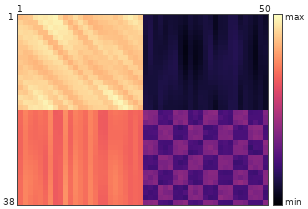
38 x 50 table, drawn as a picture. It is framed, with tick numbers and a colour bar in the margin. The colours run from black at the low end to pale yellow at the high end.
It is made of 2 by 2 panels. Panel 1,1: very high, slanting down to the right, faint in contrast. Panel 1,2: very low, streaked downward, faint in contrast. Panel 2,1: high, streaked downward, faint in contrast. Panel 2,2: low, checkered.
